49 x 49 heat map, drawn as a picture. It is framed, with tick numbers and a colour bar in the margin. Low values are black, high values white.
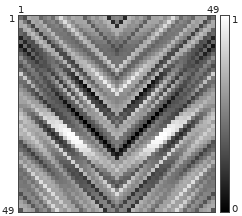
Histogram: bell-shaped. Mirror symmetry: left to right. Odd rows or columns: none. Average level on the scale: 50%.
